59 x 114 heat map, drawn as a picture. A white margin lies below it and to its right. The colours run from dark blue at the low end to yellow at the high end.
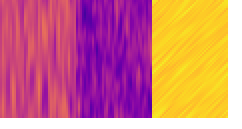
It is made of 1 by 3 panels. Panel 1,1: middling, streaked downward. Panel 1,2: low, streaked downward. Panel 1,3: very high, slanting up to the right, faint in contrast.
